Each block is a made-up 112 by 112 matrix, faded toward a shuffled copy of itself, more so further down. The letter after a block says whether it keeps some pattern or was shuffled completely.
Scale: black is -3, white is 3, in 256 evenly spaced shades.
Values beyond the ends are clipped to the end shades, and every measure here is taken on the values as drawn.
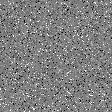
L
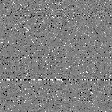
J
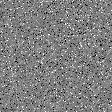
L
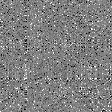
J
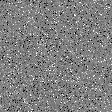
L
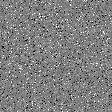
L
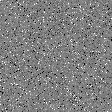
L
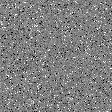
L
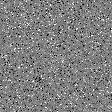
L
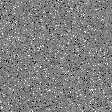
L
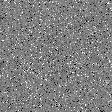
L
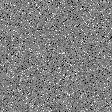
L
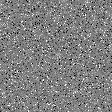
L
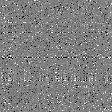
J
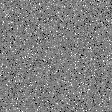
L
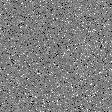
L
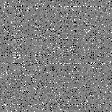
J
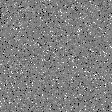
L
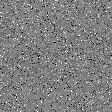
L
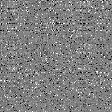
J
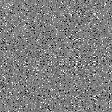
J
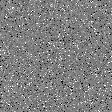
L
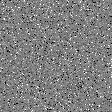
L
